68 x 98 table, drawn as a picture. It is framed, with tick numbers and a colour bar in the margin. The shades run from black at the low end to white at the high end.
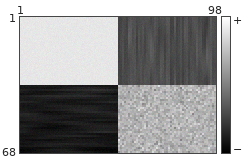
It is made of 2 by 2 panels. Panel 1,1: very high, flat. Panel 1,2: low, streaked downward, faint in contrast. Panel 2,1: very low, streaked across, faint in contrast. Panel 2,2: high, fine-grained.
